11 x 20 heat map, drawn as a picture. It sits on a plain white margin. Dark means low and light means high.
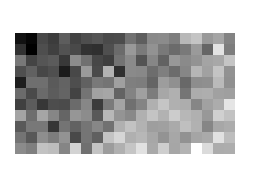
The top left is the ninth with the lowest average. The ninth with the highest average is the bottom right. The histogram is bell-shaped. Values rise toward the bottom right.
